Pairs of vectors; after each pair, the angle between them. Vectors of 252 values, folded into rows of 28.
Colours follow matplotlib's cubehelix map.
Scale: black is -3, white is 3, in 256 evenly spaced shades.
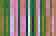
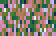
orthogonal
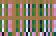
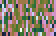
partly aligned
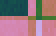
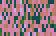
orthogonal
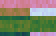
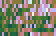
partly aligned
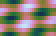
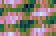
nearly opposite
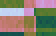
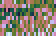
partly opposed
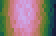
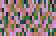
orthogonal
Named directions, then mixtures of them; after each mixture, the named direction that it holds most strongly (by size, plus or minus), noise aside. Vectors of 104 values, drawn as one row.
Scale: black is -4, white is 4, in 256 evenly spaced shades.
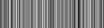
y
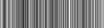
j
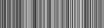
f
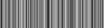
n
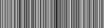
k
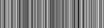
y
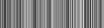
f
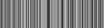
n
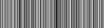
k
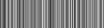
y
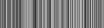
f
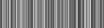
y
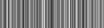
j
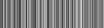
f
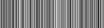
k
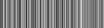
k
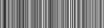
j
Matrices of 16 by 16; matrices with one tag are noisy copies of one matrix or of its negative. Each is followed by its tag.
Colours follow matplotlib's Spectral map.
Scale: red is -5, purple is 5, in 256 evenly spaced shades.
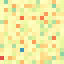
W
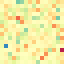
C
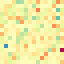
C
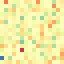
W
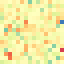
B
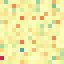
W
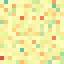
W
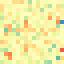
B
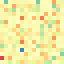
W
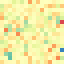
B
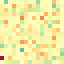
W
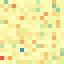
W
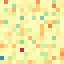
W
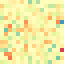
B
